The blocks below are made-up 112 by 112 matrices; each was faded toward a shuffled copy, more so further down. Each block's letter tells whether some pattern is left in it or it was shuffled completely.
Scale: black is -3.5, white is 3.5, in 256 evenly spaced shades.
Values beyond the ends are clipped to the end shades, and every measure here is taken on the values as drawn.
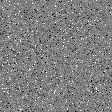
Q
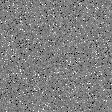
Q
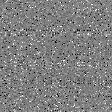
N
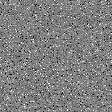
N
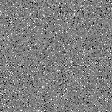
N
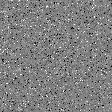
Q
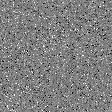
Q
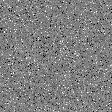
Q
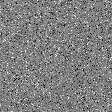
Q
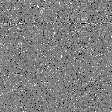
N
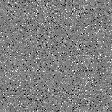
N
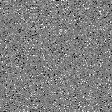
N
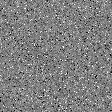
Q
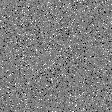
Q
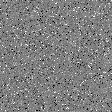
Q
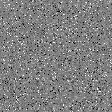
N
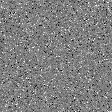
Q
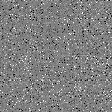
N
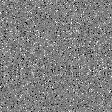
N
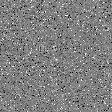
N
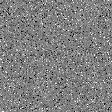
N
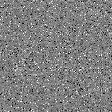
N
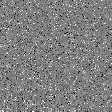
N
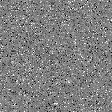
N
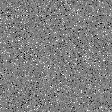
N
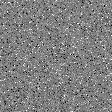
Q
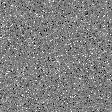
Q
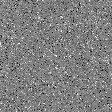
Q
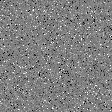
Q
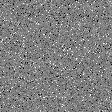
Q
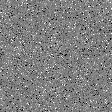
Q
